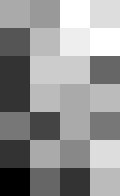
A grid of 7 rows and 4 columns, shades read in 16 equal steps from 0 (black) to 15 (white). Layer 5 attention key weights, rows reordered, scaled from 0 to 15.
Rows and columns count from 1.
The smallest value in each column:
0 4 3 6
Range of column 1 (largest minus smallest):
10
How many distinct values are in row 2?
4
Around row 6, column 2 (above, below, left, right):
4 6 3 8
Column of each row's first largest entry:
3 4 2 2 3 4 4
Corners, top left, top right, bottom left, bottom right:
10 13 0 11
